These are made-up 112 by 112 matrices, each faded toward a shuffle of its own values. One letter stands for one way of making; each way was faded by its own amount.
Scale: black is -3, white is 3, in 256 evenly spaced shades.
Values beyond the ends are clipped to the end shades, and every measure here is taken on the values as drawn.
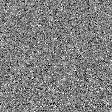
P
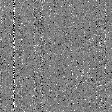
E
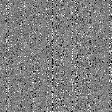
E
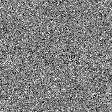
P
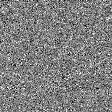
P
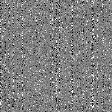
E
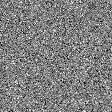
P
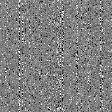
E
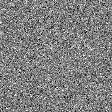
P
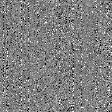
E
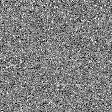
P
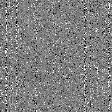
E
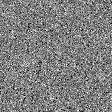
P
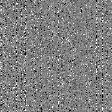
E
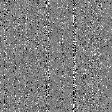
E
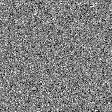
P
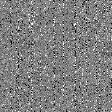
E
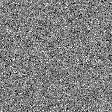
P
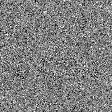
P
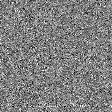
P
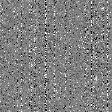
E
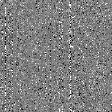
E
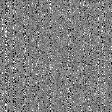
E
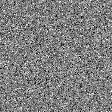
P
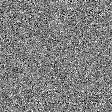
P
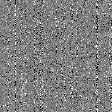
E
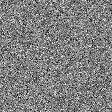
P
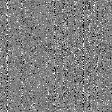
E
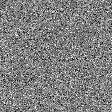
P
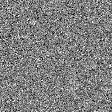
P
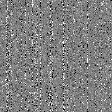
E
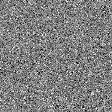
P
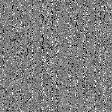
E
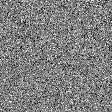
P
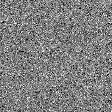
P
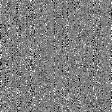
E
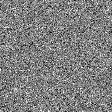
P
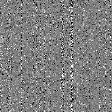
E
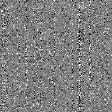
E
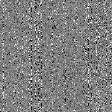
E
